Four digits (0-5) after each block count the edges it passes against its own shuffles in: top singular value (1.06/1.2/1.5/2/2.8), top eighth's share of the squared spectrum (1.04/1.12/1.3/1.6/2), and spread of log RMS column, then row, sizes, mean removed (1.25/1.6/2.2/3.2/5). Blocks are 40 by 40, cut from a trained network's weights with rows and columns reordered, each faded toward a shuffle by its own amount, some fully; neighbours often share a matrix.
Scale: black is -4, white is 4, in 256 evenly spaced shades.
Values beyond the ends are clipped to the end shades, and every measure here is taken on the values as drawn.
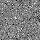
0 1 0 0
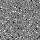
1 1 0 0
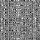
3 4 1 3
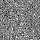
1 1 0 0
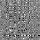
3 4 2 2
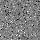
0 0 0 0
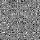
3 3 1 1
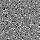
2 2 0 0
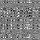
4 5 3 3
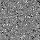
1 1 0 0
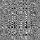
3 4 3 2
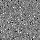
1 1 0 0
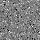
0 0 0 0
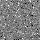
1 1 0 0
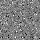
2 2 0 0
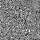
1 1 0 0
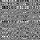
4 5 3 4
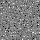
0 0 0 0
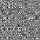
3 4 2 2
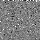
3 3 0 1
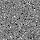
0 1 0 0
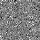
2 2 1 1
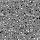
1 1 0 0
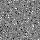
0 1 0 0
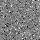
0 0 0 0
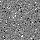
0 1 0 0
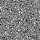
0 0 0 0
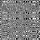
4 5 2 3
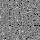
2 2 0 0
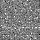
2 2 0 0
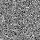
2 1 0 0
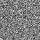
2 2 0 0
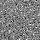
1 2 0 0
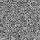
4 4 1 2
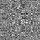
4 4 1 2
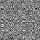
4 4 2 2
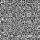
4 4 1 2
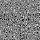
2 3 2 1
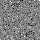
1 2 0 0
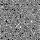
1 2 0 0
